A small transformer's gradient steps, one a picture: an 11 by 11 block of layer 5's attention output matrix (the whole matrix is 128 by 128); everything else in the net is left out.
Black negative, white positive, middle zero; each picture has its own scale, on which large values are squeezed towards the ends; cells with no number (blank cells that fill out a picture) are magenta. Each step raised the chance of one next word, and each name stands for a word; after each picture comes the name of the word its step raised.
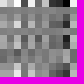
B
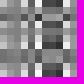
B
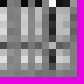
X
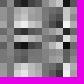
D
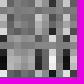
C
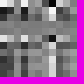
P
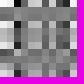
B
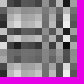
D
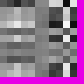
D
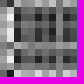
X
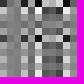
P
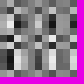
C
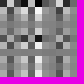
P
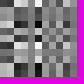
D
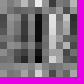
X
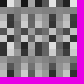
D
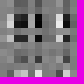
X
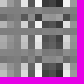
B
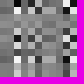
P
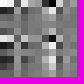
P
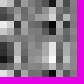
C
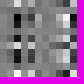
X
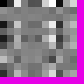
B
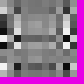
C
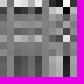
P
